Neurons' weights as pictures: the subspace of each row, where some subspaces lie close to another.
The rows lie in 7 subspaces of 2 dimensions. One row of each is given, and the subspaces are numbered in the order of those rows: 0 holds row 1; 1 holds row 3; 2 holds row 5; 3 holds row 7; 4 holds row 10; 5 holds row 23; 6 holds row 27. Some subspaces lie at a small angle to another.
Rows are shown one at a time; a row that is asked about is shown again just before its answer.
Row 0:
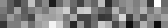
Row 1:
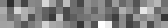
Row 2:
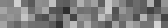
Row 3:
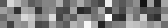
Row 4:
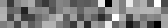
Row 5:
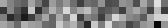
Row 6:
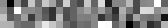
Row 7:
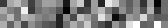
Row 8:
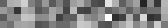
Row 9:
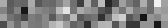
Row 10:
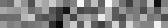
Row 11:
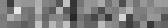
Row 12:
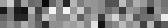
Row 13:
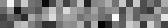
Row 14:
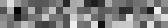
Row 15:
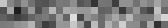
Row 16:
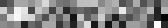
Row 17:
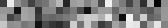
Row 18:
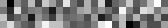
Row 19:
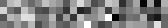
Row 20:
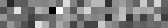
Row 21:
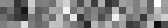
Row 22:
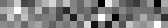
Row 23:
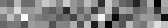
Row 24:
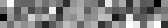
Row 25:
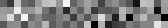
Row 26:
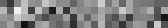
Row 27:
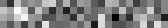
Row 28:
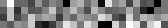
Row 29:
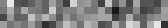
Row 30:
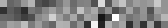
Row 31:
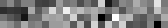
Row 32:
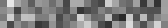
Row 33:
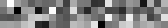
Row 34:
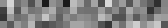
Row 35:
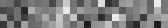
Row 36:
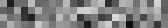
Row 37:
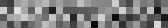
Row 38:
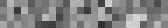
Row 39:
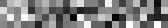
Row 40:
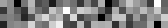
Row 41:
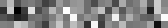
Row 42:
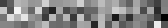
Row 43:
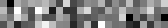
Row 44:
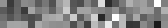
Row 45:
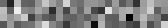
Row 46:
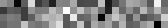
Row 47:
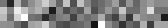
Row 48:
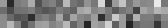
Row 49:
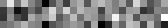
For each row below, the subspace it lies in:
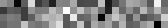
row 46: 4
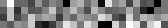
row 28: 6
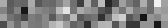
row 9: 3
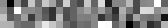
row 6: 0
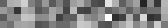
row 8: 1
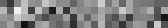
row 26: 2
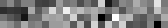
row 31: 6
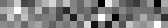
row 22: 5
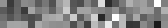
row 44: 6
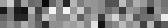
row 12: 6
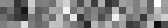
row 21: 3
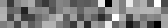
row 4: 5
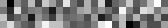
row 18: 0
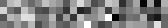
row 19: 1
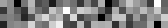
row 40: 4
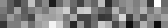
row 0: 4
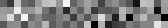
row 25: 5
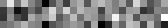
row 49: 0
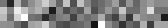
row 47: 6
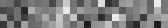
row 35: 3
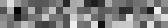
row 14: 2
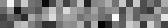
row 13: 0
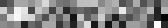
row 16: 2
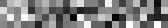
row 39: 2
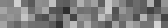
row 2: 4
